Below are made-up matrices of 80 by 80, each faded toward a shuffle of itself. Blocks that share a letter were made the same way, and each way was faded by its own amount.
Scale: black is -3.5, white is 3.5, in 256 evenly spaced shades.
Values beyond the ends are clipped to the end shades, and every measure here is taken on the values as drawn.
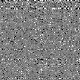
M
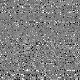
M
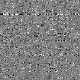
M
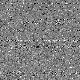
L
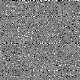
M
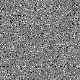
L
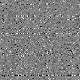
M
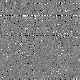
M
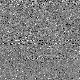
L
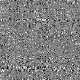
M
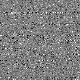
L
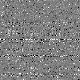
M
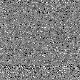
L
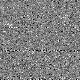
L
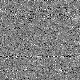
L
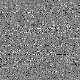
L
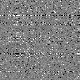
M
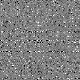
M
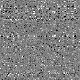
M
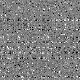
M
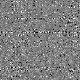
M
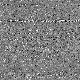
L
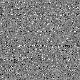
L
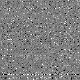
M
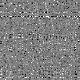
M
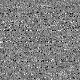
L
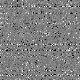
M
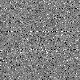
L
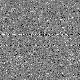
L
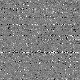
M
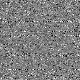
L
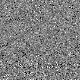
L
